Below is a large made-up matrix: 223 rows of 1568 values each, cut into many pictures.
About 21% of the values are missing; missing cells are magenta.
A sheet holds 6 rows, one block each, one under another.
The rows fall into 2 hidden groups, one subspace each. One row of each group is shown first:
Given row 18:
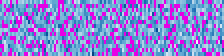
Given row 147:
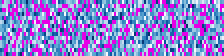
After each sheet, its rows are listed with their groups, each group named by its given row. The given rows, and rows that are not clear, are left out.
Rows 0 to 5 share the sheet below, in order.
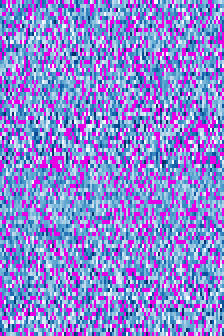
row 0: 18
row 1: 147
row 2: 147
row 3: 18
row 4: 18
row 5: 18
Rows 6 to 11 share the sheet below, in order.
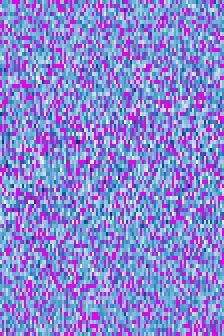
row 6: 147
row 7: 147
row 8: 147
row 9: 18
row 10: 18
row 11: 147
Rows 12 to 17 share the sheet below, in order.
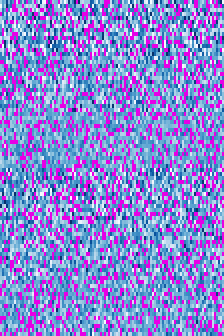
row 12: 18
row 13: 18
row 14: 18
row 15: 18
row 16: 147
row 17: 18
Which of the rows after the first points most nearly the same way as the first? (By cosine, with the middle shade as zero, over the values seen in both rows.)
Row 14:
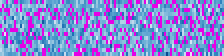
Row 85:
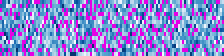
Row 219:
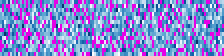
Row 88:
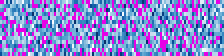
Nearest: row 219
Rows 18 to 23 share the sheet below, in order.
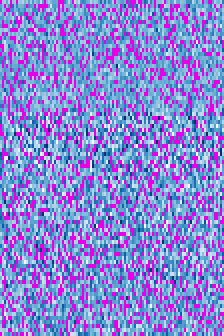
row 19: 18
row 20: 18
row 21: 18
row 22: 147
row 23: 18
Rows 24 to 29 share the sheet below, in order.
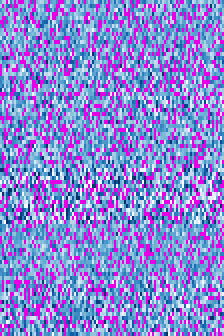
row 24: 18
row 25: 147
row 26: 18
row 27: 147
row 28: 18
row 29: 147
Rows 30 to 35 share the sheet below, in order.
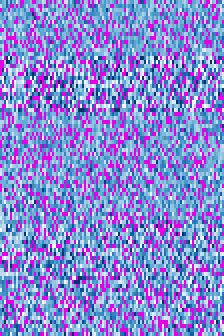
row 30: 18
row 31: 18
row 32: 147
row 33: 18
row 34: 18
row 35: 18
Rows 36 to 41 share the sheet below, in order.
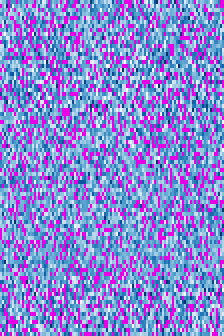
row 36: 18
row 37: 18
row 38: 147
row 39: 147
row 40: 18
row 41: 147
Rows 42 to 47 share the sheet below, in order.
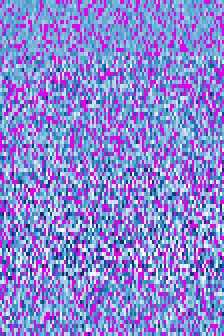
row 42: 18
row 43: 147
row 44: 18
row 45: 18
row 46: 147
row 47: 147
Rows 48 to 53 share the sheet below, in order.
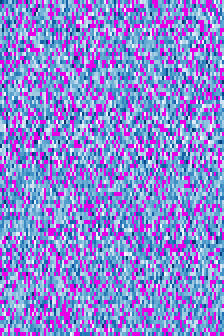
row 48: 147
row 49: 18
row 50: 147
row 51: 18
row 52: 147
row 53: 18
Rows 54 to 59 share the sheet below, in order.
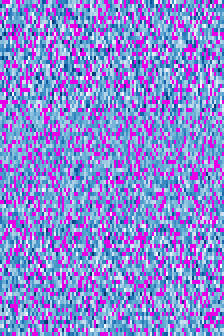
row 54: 18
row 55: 147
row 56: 18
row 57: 18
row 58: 18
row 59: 147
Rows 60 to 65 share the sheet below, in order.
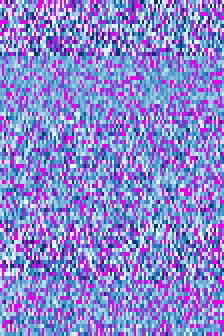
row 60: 18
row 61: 147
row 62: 18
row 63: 147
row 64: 18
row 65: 18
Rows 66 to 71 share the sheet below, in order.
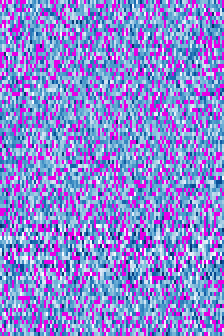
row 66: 147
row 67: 147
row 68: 18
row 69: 147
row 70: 147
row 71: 18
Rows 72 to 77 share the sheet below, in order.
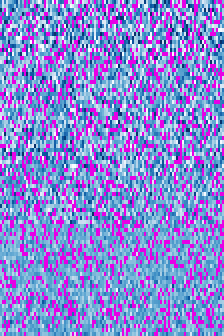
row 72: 147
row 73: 18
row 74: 18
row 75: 18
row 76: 18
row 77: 18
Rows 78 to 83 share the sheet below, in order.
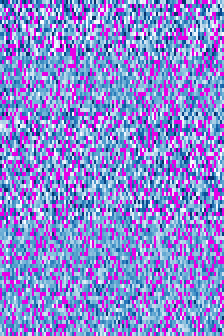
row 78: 147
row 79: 18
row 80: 147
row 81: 147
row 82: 147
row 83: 147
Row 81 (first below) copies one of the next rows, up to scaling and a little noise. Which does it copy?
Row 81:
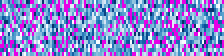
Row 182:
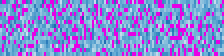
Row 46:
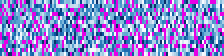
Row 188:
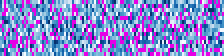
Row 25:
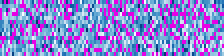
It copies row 188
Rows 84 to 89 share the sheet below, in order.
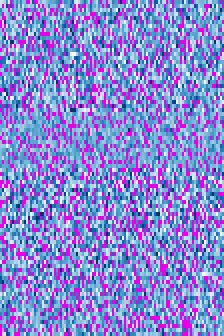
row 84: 18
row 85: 18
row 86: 147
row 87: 147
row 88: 18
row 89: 147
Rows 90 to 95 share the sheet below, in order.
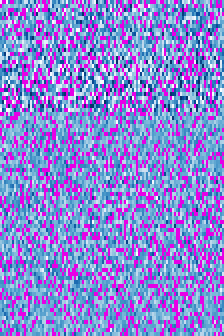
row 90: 147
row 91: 147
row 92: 18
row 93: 18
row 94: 18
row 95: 18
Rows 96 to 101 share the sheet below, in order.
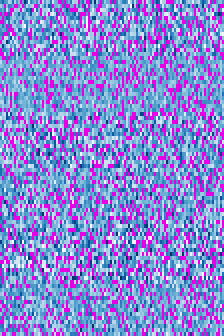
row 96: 147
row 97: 18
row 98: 18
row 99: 18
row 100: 18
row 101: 18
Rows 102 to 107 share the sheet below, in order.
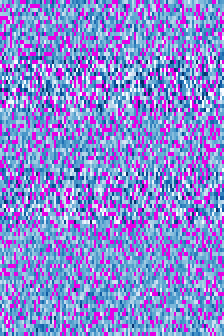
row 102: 147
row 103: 147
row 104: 147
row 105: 18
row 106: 18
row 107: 147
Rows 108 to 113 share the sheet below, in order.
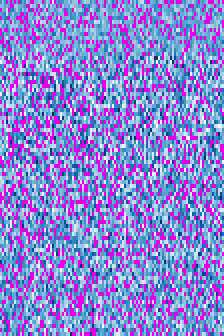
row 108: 147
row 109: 18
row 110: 147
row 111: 147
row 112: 18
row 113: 18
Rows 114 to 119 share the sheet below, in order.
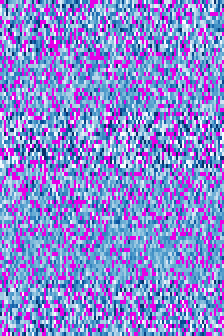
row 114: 147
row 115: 18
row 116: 18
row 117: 18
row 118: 147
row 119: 147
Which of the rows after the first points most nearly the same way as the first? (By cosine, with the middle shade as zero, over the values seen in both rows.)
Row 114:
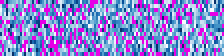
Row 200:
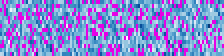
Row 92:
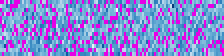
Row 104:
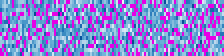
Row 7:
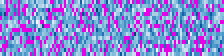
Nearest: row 200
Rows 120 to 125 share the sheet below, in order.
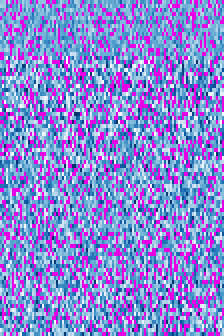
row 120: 18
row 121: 147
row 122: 18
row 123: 147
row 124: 147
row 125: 147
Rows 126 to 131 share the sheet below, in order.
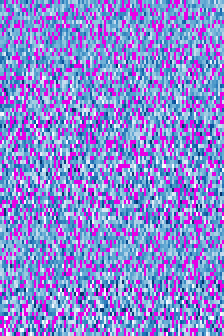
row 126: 147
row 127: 18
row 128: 147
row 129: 18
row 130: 18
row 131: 147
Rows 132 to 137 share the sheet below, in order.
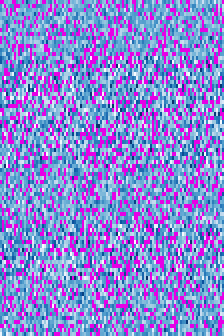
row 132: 147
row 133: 18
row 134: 147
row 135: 18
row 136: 18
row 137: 147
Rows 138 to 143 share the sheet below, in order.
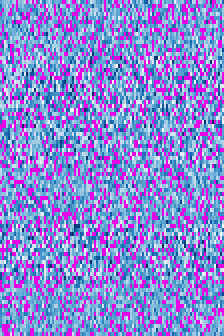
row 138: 18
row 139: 18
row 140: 147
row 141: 18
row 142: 18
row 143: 147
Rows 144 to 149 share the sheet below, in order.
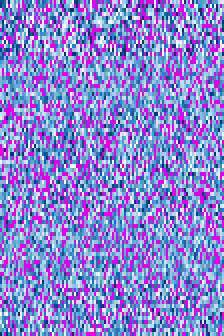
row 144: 18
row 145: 147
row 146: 18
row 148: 18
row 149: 147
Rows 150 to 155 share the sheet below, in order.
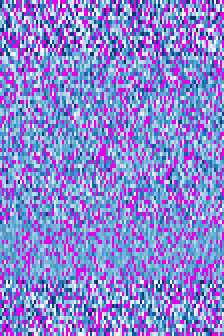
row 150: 147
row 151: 147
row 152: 18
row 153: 147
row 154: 18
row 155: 18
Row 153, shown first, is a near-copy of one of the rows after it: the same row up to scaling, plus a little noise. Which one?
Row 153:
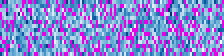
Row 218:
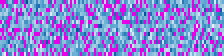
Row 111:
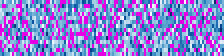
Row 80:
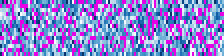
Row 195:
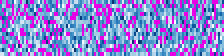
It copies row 80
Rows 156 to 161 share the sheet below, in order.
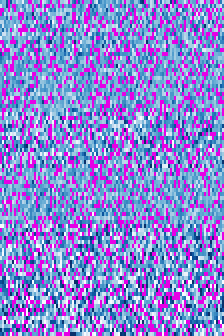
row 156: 18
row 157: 18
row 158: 147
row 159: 18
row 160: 147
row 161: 18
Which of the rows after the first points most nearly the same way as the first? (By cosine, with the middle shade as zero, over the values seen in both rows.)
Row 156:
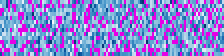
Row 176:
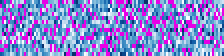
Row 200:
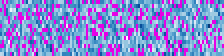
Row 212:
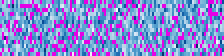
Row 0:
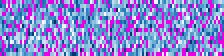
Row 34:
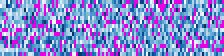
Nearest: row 34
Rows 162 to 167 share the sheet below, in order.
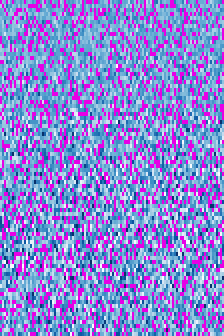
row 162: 18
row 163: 18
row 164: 18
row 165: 147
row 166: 18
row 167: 18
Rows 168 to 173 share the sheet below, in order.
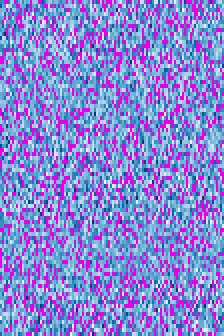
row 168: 18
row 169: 147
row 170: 147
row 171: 18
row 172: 18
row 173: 18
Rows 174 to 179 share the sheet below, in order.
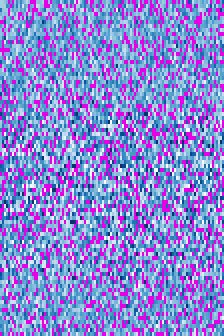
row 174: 18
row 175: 18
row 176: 18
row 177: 18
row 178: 18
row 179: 147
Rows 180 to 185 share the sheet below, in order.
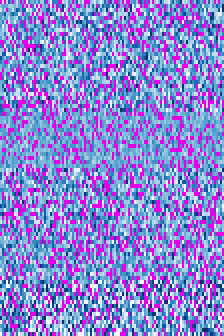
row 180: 147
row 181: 18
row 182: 147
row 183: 18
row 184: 147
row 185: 18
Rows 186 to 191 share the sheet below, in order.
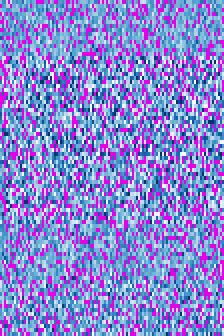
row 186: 18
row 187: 18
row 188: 147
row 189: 147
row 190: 18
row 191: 18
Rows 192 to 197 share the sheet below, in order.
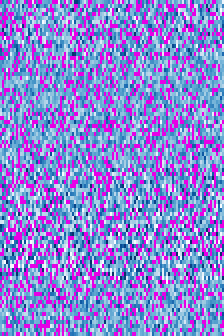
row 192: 18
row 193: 147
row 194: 147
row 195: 147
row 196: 18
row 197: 147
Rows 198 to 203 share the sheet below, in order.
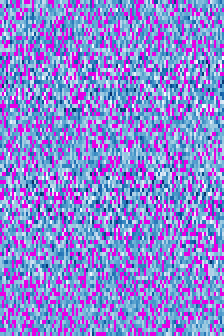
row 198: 18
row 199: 18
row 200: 147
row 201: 18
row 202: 147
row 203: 18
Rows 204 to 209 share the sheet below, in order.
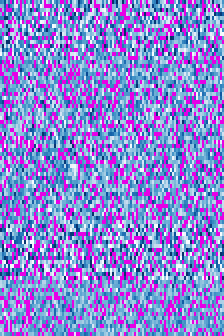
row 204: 147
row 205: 18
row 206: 18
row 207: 18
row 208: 18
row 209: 18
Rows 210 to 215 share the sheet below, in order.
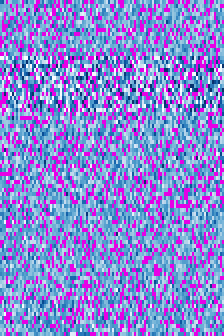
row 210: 147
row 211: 147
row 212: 18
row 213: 147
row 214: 18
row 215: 18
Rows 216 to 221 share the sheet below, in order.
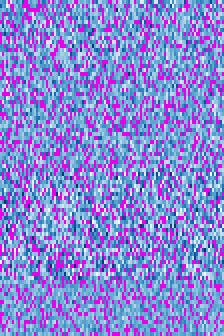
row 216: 18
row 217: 147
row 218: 147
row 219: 18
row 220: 18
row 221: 147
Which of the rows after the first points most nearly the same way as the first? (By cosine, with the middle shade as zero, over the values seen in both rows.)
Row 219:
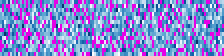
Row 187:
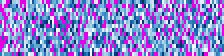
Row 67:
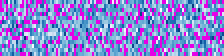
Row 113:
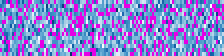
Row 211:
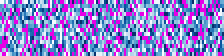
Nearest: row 113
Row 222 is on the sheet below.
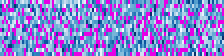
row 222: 147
